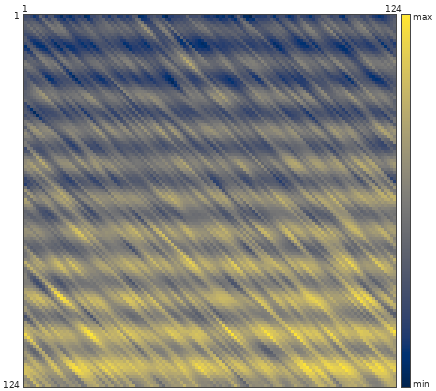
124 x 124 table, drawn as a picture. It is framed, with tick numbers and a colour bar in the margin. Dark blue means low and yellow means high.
There is an overall slope up to the bottom. Stripes running across repeat 11 times from top to bottom. The ninth with the highest average is the bottom right.
